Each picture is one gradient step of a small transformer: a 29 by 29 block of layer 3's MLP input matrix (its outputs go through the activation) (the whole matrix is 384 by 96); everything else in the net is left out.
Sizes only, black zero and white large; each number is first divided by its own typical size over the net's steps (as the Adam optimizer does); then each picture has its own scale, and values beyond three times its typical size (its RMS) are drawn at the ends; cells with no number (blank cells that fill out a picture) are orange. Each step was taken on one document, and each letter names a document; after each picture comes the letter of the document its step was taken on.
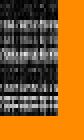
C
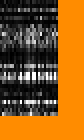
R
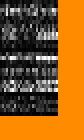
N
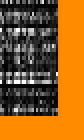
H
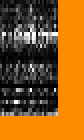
R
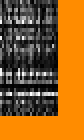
H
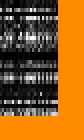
R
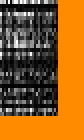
H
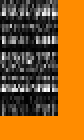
N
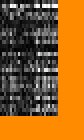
N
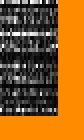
H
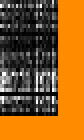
N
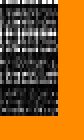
H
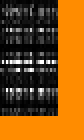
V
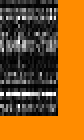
H
